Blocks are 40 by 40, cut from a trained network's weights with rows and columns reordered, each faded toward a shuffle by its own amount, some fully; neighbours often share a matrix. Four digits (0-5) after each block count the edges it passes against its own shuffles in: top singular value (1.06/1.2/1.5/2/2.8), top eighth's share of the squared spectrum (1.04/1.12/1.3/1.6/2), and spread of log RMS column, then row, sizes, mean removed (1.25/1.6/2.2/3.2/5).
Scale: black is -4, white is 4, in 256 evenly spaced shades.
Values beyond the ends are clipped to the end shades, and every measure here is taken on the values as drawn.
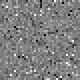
0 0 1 0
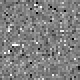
0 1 0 0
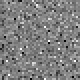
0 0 0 0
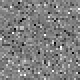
0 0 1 0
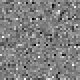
2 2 0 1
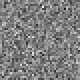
0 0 0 0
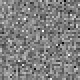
0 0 0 0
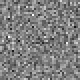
1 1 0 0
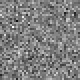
0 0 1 0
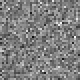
0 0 0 0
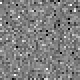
1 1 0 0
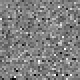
2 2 0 1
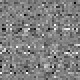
3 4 0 3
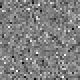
0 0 0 0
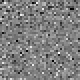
1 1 0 0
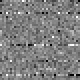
4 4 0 2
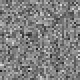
1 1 0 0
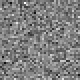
2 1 0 0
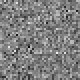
2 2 0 0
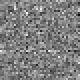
2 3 1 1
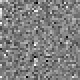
2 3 2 1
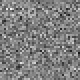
2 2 0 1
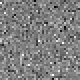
1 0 0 0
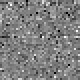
2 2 0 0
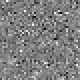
2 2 0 1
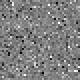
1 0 0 0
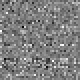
3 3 0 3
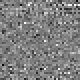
3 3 0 2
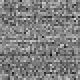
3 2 0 1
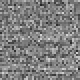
2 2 0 0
